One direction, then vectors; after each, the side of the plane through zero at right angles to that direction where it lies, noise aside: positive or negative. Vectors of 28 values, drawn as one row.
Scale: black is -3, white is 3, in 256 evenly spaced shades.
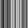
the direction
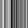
negative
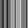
positive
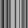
positive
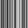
positive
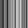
positive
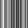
negative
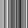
negative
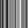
positive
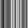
positive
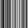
positive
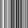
negative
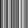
negative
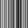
negative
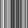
negative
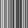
negative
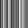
negative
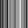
positive
